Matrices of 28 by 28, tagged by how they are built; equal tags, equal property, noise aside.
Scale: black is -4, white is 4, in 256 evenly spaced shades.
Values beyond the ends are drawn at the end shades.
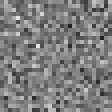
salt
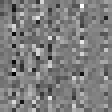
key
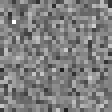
salt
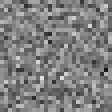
salt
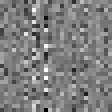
key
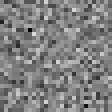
salt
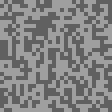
salt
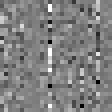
key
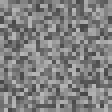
salt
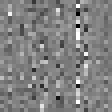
key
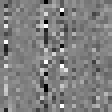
key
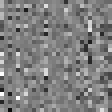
key
